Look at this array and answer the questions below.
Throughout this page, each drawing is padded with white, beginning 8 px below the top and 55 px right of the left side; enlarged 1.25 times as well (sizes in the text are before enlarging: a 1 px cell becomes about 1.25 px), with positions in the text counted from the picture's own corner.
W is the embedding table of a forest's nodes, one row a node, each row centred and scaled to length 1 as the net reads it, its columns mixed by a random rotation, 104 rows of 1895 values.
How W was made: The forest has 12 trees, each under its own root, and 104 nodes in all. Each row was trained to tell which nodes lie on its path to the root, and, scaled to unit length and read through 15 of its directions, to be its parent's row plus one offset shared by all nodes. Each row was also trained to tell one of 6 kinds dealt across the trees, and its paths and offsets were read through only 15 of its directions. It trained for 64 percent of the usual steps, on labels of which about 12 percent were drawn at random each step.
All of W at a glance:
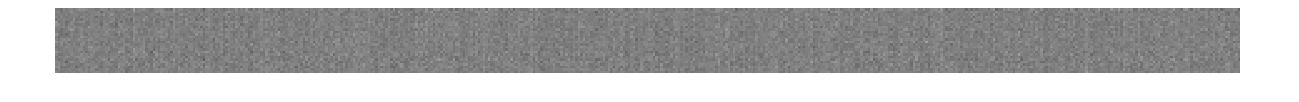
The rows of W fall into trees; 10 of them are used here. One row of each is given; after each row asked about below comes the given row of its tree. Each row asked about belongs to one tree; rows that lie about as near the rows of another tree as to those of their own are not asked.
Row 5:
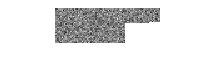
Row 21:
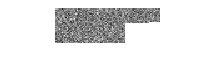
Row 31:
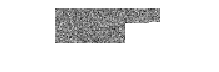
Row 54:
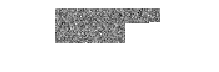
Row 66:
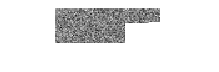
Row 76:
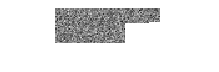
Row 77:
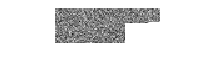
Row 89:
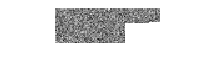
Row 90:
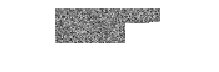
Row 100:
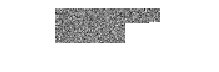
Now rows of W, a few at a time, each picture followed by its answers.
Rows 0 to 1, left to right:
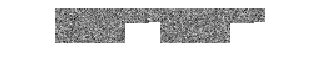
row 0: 77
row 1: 76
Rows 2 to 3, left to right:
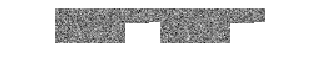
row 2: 77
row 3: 90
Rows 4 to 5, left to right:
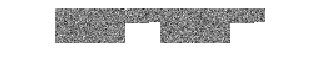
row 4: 66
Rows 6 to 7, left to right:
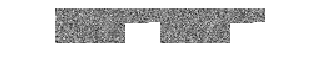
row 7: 21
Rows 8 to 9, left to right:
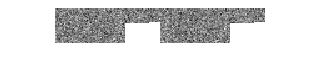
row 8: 31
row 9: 31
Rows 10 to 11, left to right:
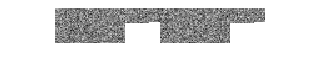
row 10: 21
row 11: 100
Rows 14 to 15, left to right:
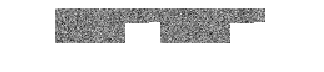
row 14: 21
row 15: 21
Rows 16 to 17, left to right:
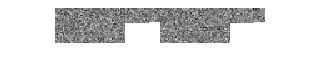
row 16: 100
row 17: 31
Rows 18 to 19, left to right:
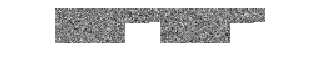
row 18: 100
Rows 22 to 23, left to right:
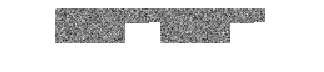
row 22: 54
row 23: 89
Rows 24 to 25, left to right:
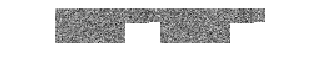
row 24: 66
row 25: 21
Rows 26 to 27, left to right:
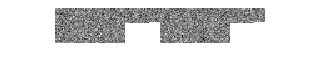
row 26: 100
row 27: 100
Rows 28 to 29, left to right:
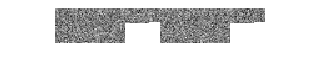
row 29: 66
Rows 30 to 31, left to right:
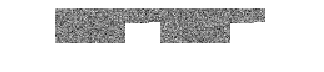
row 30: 66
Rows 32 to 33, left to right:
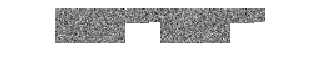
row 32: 66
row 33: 5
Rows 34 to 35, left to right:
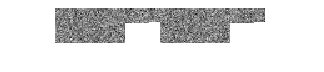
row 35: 21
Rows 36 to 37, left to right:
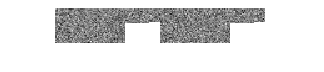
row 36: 54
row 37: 77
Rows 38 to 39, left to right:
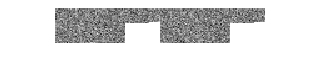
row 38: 77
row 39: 90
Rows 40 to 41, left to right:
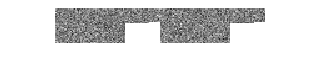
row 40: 77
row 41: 54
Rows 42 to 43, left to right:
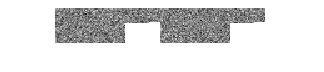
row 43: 54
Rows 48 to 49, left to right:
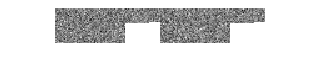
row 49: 77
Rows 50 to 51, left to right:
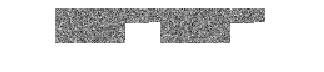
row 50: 31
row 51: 66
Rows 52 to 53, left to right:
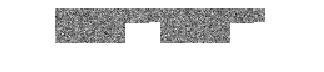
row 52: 31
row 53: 54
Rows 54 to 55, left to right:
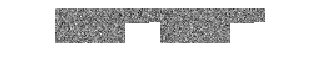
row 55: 100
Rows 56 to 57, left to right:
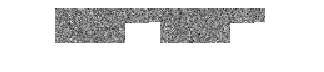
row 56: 31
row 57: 31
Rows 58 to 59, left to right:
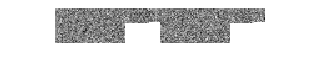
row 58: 21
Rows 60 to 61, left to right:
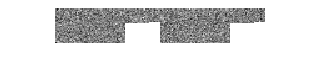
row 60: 31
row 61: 5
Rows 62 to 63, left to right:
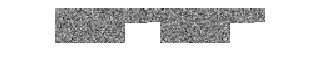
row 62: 66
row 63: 31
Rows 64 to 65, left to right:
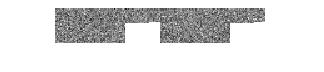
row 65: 77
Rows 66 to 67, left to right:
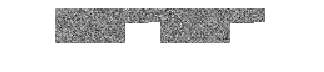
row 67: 54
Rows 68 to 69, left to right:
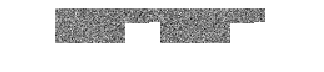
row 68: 54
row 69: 5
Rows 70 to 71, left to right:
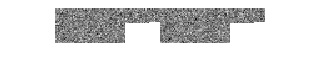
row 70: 100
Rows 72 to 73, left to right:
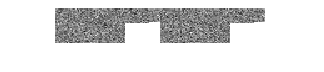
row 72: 77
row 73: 77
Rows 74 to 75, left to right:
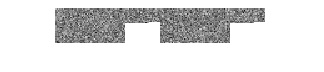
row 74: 21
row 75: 77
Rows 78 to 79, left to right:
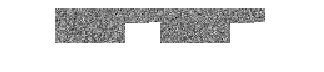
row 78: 31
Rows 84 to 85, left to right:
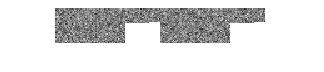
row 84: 5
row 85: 21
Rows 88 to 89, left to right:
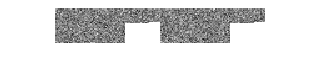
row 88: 77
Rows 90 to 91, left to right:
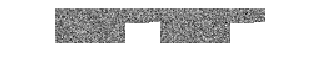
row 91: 66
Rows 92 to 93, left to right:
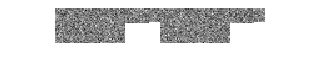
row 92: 100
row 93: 54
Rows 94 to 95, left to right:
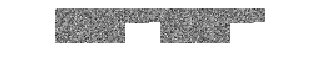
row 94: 54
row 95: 100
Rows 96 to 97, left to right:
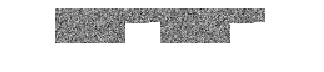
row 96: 66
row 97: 21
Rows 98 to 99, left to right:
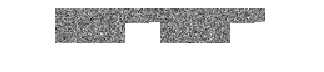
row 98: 76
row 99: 100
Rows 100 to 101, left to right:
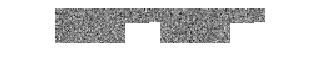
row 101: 31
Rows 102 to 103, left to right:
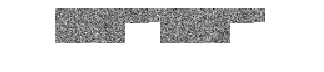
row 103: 21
